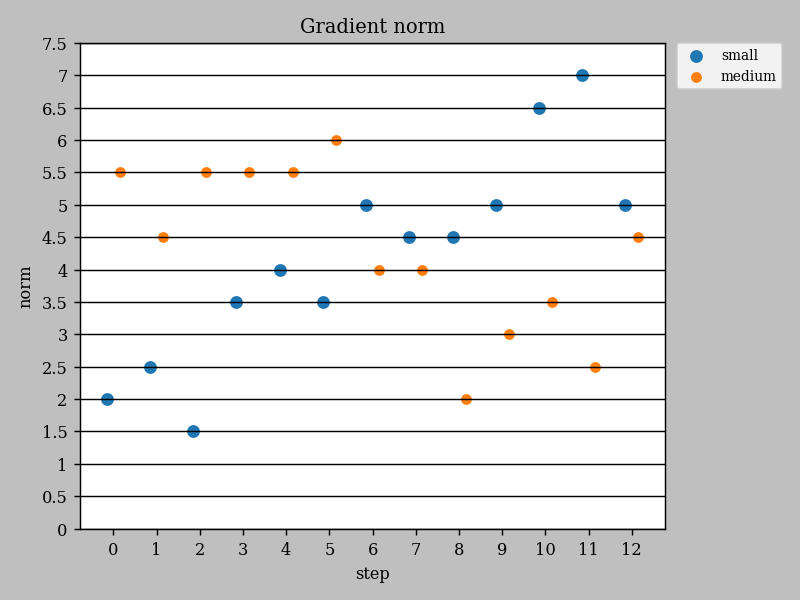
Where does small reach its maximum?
11
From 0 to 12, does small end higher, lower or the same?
higher
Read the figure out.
Title: Gradient norm
x-axis: step, ticks 0 1 2 3 4 5 6 7 8 9 10 11 12
y-axis: norm, ticks 0 0.5 1 1.5 2 2.5 3 3.5 4 4.5 5 5.5 6 6.5 7 7.5
Legend: small, medium
Values:
small: 2 2.5 1.5 3.5 4 3.5 5 4.5 4.5 5 6.5 7 5
medium: 5.5 4.5 5.5 5.5 5.5 6 4 4 2 3 3.5 2.5 4.5
